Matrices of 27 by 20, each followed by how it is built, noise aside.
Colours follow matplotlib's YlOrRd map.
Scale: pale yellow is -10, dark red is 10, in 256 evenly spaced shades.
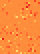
sparse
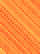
Toeplitz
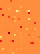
sparse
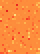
sparse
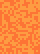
noise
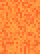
noise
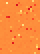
sparse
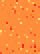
sparse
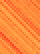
Toeplitz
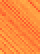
Toeplitz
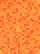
noise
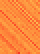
Toeplitz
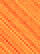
Toeplitz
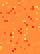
sparse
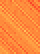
Toeplitz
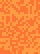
noise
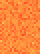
noise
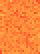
noise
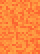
noise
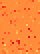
sparse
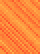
Toeplitz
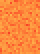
noise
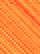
Toeplitz
